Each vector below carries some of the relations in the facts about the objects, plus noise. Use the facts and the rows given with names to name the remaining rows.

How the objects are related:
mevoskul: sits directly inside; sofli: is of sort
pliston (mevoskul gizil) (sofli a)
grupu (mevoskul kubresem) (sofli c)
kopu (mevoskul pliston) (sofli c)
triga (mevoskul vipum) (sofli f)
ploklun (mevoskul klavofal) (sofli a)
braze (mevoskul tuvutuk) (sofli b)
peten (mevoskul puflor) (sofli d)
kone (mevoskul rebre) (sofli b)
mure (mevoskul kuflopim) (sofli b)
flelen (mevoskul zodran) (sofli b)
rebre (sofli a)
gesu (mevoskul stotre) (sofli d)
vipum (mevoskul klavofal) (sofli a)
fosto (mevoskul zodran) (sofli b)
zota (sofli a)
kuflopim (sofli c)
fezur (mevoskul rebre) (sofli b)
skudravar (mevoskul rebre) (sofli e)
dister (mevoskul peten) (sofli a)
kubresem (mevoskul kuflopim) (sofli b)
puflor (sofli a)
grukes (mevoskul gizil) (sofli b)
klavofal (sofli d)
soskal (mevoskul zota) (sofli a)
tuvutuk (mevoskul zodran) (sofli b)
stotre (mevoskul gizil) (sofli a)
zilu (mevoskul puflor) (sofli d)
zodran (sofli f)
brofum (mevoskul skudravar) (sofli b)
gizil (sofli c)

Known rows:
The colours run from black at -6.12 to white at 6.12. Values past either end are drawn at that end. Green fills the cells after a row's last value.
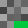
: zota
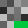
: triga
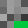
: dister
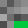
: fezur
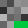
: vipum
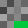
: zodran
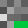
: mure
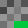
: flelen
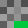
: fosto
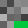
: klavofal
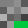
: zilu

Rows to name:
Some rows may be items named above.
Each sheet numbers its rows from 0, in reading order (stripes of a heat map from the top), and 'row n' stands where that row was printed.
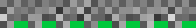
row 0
mure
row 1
skudravar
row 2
ploklun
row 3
zota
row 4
kone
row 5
brofum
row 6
mure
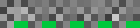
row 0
braze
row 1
puflor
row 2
puflor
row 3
peten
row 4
kuflopim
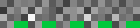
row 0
klavofal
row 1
grupu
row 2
tuvutuk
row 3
mure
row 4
gizil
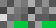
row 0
kubresem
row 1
soskal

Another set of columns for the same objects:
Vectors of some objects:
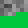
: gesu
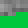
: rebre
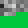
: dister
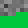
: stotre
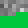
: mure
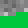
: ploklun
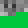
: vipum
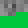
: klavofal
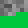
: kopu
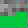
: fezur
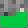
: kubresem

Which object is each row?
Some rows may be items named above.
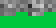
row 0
peten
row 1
dister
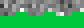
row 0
grupu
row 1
mure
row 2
triga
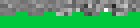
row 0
puflor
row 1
puflor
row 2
braze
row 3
grupu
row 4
dister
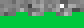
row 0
kuflopim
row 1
zilu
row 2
brofum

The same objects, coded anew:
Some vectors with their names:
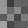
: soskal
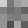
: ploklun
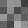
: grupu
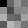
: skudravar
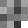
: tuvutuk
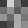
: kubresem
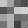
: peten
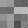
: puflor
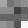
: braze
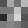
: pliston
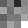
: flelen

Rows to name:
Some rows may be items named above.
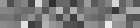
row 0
fosto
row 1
kubresem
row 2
zota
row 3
fosto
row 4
dister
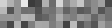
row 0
vipum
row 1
brofum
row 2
triga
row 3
mure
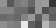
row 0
fosto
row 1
grupu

